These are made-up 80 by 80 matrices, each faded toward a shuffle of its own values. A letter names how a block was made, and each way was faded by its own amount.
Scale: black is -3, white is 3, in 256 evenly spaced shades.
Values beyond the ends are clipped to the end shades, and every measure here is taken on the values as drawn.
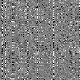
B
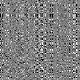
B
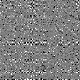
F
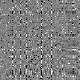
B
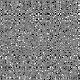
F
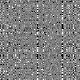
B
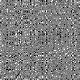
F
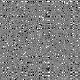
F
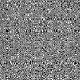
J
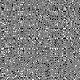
F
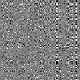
B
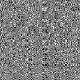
J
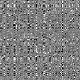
B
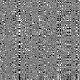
B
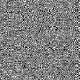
J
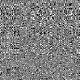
J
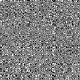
J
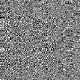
J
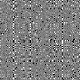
B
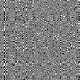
B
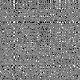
F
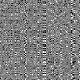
B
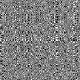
J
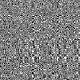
J
